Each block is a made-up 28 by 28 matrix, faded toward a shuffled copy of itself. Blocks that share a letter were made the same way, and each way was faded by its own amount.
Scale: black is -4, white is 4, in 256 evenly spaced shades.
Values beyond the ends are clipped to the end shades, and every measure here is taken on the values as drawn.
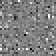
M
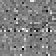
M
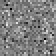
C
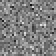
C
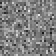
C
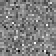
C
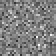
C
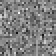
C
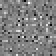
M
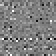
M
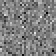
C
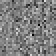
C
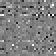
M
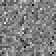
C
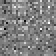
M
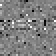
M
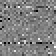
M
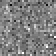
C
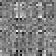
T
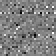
M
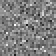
C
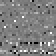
M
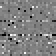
M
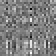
T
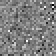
C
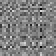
T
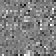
M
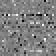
M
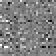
M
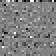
M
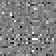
M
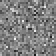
C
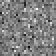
C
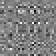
T
